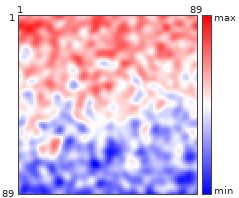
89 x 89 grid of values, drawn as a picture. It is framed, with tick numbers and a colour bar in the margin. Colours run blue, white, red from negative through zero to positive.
Average level on the scale: 50%. Slope: up to the top. Lone odd cells: none. Stripes: none. Grain: blotchy.
